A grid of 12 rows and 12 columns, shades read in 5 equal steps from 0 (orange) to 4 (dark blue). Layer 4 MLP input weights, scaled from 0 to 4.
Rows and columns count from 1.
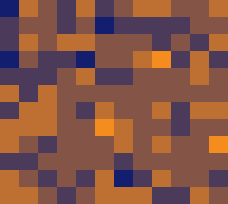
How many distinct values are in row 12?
3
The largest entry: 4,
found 5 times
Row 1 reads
4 1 2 3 1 3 2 1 1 2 2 1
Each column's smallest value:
1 1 1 1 1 0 1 1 0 2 1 0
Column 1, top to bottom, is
4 3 3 4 3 1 3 1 1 3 1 1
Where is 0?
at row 4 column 9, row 8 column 6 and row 9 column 12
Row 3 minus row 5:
0 -2 -1 -1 0 -1 -1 0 1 0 2 -1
